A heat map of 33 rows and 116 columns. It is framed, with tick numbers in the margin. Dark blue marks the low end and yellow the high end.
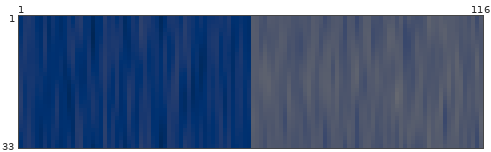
It is made of 1 by 2 panels. Panel 1,1: very low, streaked downward, faint in contrast. Panel 1,2: low, streaked downward, faint in contrast.
